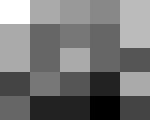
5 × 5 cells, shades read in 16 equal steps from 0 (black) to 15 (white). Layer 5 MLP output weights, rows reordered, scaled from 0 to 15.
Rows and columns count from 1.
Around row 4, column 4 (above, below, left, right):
6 0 5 10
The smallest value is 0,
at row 5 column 4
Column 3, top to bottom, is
9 7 10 5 2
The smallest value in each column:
4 2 2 0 4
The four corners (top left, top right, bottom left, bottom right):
15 11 6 4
